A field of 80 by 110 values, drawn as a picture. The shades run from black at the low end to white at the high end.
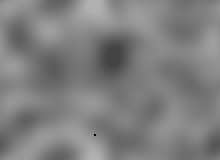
Slope: none. Lone odd cells: 1, lower than its neighbours. Ninth with the lowest average: centre. Odd rows or columns: none. Grain: smooth.
